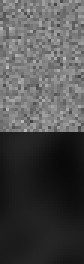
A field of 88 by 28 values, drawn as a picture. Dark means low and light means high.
It is made of 2 by 1 panels. Panel 1,1: middling, fine-grained. Panel 2,1: very low, smooth, faint in contrast.
